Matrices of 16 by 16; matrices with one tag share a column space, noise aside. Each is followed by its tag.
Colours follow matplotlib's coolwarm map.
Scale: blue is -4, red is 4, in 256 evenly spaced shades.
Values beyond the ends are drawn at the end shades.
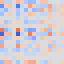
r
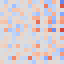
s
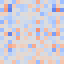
r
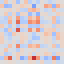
s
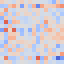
s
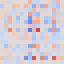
s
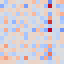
s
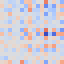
r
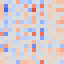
r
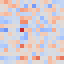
s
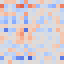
s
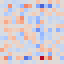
s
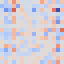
r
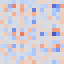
r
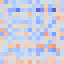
r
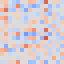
r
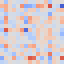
s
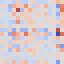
r
